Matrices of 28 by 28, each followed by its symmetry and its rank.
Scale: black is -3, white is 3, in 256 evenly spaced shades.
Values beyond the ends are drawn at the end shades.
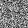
antisymmetric, full rank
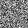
antisymmetric, full rank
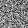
antisymmetric, full rank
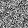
neither, full rank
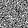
antisymmetric, full rank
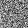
neither, full rank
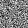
antisymmetric, full rank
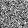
antisymmetric, full rank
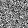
antisymmetric, full rank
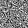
antisymmetric, full rank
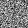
neither, full rank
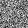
neither, full rank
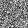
neither, full rank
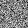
neither, full rank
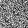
neither, full rank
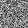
neither, full rank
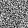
neither, full rank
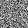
antisymmetric, full rank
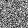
neither, full rank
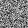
neither, full rank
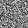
antisymmetric, full rank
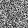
neither, full rank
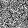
antisymmetric, full rank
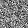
antisymmetric, full rank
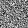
antisymmetric, full rank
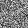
neither, full rank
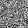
antisymmetric, full rank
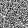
neither, full rank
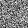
neither, full rank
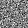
antisymmetric, full rank
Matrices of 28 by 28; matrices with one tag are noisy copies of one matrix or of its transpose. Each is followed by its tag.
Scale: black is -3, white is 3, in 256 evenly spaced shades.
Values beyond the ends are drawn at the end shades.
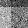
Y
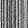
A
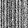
A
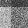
Y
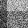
Y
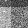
Y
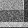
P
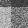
Y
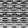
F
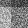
Y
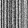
A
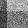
Y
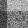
Y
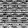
F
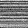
A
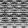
F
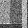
P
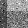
Y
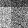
Y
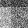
Y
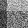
Y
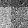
Y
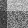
Y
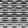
F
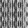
F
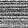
A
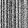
A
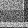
P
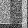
P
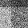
Y
